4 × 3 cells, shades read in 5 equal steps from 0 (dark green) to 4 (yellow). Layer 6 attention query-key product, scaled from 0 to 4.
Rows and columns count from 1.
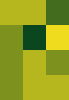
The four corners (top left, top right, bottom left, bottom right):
3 1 2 3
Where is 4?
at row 2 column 3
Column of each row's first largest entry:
1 3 2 2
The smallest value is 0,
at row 2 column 2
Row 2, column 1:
2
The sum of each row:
7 6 7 8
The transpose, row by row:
3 2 2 2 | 3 0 3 3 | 1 4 2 3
